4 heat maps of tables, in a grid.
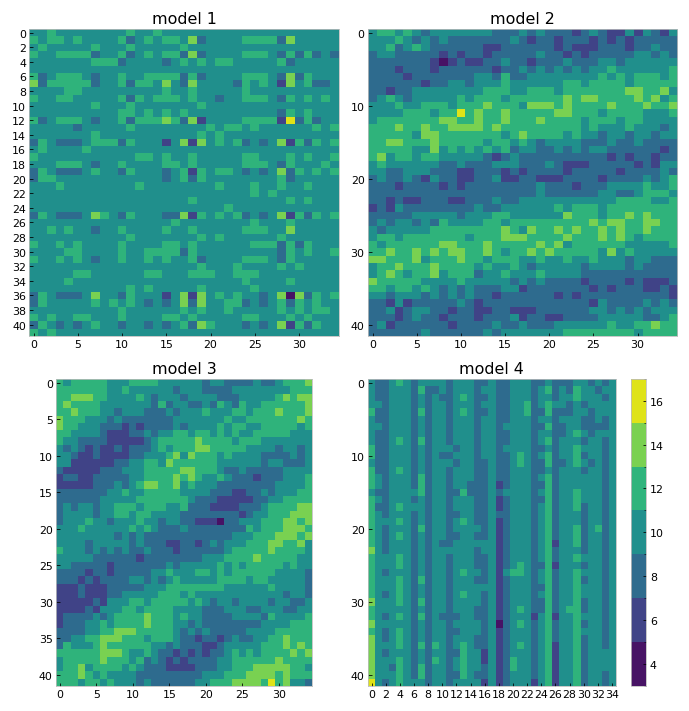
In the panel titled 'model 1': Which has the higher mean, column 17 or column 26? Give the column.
17
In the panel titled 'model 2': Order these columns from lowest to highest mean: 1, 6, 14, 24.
24, 14, 6, 1
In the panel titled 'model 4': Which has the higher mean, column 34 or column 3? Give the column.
34
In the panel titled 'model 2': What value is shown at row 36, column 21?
6
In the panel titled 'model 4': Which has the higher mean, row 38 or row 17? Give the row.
38
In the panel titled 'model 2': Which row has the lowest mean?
20
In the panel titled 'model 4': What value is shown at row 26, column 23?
8
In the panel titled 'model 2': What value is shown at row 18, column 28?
8
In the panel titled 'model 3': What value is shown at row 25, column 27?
12
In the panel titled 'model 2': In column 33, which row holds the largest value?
8
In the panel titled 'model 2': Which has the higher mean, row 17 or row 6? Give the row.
6
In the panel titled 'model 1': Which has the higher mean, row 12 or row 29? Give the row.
12
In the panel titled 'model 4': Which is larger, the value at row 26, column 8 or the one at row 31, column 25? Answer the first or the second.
the second
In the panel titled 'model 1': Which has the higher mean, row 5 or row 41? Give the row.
41
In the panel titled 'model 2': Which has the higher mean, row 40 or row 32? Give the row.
32
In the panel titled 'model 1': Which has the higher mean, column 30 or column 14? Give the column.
14
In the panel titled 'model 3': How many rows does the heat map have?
42
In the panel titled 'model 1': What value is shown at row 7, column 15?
14
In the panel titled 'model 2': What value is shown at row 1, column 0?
10
